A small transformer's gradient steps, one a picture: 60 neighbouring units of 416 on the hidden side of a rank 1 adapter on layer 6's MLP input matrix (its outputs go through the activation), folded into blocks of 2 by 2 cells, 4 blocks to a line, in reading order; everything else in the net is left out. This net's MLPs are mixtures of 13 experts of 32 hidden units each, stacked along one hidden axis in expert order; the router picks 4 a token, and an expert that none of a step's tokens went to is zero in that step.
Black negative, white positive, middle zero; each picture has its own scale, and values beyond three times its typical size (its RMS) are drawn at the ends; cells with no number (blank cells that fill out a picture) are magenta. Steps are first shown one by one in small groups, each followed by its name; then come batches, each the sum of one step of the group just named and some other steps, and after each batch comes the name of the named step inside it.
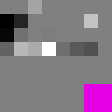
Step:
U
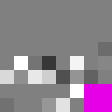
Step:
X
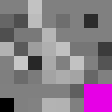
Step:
U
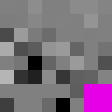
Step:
X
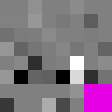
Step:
X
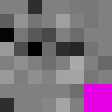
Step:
U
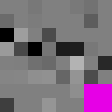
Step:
U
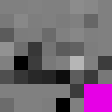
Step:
U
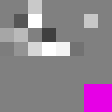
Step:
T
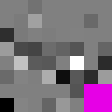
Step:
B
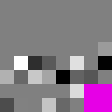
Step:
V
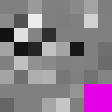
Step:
T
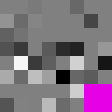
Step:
V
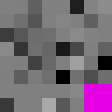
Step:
V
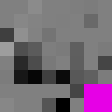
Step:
B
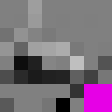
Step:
T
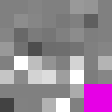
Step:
B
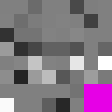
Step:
B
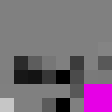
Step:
V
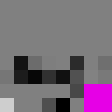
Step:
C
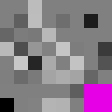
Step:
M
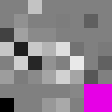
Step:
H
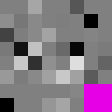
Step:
H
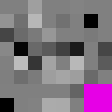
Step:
M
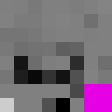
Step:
C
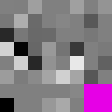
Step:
H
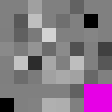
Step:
M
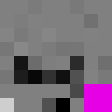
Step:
C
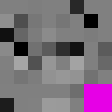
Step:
M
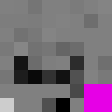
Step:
C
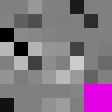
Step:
H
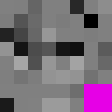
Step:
M
